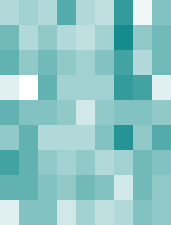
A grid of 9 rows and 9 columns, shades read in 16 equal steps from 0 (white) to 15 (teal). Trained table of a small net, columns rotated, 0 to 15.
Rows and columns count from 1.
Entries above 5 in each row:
4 6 8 6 8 6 8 8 5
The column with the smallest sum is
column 5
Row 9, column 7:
5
